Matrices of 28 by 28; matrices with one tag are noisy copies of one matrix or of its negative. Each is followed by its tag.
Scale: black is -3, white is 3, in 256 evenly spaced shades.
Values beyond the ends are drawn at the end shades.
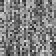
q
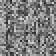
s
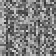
s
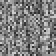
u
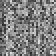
s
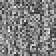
u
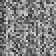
s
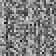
s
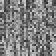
q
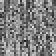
q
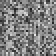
s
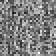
u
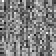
q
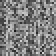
s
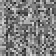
s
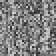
u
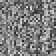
u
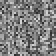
u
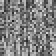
q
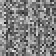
s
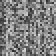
s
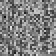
u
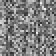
s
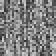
q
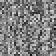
u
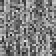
q
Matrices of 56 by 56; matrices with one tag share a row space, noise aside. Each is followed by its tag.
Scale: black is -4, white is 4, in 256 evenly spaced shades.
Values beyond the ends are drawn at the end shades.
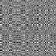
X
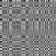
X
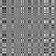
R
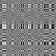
R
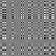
R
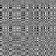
X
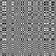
R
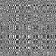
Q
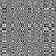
R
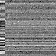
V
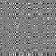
Q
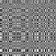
X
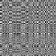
X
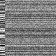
V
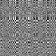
Q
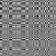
X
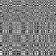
X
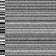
V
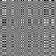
R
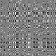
Q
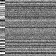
V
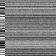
V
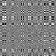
R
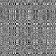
Q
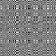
Q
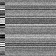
V
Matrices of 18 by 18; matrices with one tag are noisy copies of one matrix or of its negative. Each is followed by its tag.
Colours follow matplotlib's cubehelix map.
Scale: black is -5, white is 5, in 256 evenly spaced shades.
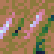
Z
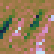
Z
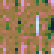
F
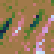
Z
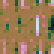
F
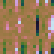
F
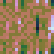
F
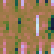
F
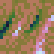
Z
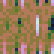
F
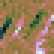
Z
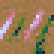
Z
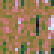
F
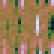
F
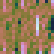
F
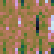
F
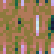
F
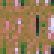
F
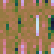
F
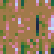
F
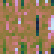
F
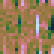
F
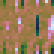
F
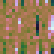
F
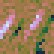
Z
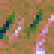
Z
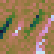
Z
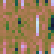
F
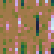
F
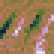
Z
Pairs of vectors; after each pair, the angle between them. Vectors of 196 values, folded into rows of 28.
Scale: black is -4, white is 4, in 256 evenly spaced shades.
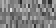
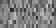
partly opposed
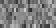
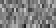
nearly parallel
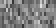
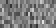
orthogonal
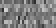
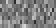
orthogonal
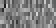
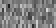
orthogonal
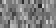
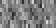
nearly parallel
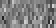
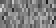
partly aligned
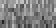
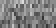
nearly parallel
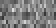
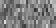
orthogonal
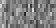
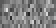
partly opposed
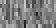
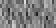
partly aligned
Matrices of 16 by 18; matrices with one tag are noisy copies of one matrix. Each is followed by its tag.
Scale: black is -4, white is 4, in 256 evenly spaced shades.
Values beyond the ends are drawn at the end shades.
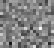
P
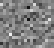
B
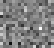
P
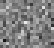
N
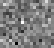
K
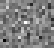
N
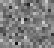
K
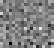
P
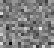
P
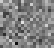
K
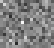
K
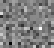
P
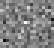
N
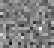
P
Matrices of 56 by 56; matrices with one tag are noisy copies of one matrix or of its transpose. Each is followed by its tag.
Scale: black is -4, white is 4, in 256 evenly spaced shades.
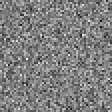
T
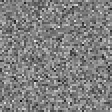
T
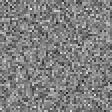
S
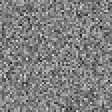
T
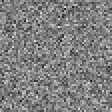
T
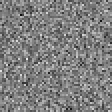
T
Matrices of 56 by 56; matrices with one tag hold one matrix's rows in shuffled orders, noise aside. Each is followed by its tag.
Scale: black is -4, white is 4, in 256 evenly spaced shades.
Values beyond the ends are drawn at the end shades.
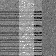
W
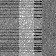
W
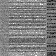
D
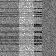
W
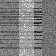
W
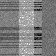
W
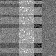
W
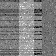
W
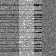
W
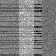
W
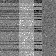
W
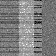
W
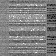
D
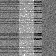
W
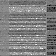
D
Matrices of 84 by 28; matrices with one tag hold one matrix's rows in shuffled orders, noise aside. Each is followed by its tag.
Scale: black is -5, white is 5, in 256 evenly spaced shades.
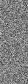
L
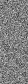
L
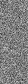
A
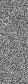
A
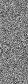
L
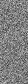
L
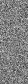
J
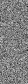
J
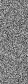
L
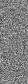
A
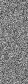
L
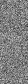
J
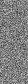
A
